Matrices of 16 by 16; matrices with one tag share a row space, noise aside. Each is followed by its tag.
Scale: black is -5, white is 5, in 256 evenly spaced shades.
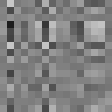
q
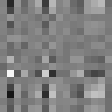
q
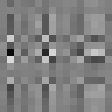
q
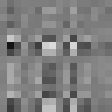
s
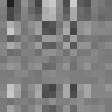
s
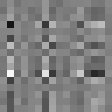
q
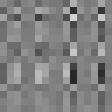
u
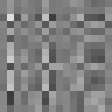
q
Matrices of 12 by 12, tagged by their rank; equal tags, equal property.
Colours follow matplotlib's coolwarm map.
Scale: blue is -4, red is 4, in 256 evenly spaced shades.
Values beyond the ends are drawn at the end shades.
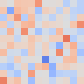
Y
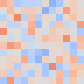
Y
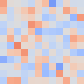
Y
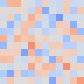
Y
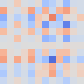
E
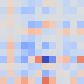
E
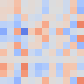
E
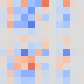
E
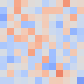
Y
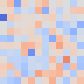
Y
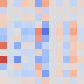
E
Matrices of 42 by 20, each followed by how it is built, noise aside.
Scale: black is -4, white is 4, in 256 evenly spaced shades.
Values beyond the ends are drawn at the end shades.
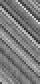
Toeplitz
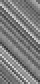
Toeplitz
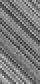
Toeplitz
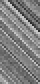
Toeplitz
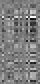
low rank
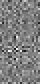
low rank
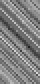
Toeplitz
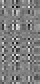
low rank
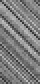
Toeplitz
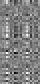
low rank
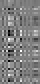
low rank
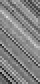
Toeplitz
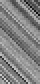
Toeplitz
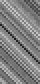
Toeplitz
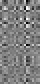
low rank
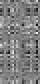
low rank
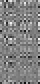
low rank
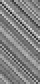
Toeplitz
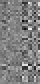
low rank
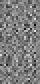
low rank
